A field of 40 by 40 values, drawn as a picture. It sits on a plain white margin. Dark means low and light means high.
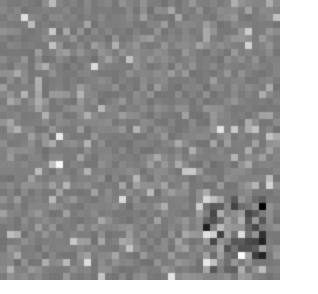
There is no overall slope. No single row or column stands out from its neighbours. Neither half mirrors the other. Most values sit low, with a long tail of high ones. On average the colour sits 50% of the way up the scale. The grain is fine, like static. An odd patch, rougher than its surroundings, sits in the bottom right. The bottom right is the roughest part.
